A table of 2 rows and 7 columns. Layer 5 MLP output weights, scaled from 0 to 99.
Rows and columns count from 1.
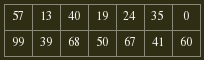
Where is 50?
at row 2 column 4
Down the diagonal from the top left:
57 39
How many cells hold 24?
1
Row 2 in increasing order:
39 41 50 60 67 68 99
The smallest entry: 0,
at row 1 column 7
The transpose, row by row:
57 99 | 13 39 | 40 68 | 19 50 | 24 67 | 35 41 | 0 60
